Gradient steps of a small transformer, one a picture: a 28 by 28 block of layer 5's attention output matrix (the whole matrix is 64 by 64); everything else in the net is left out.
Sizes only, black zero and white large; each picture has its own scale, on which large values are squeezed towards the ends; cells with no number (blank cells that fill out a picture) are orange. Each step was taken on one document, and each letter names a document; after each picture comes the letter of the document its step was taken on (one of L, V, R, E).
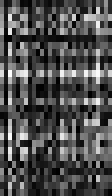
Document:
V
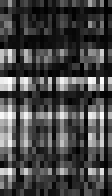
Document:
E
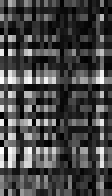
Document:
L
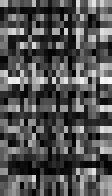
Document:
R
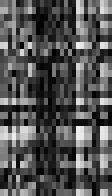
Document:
R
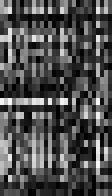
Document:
V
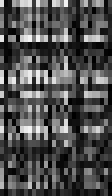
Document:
L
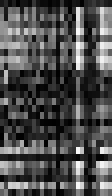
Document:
R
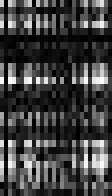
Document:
L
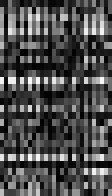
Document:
L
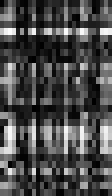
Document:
R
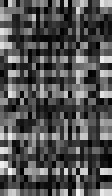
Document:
R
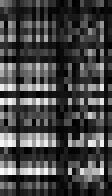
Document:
E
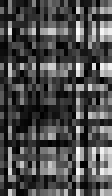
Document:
R
